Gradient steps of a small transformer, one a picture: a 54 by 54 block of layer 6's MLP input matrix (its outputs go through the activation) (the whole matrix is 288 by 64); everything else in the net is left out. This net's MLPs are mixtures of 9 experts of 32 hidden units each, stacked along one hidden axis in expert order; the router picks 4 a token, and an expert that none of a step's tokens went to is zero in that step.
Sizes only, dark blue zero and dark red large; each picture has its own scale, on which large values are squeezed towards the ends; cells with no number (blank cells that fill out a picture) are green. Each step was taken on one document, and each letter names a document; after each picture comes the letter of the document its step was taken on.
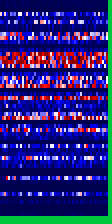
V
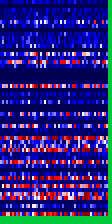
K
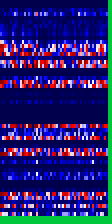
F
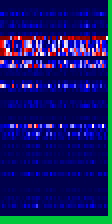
F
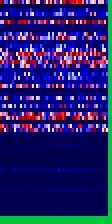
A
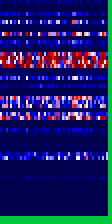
A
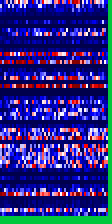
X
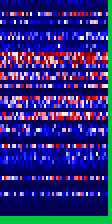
V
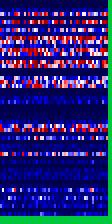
F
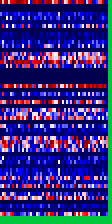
K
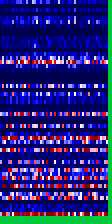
K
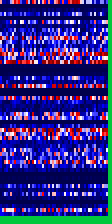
X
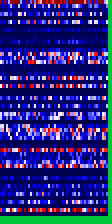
V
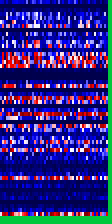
K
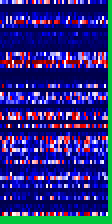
K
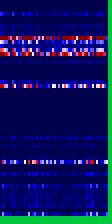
F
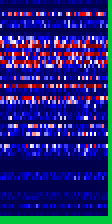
F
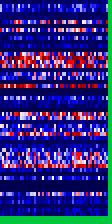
V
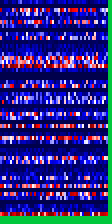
K
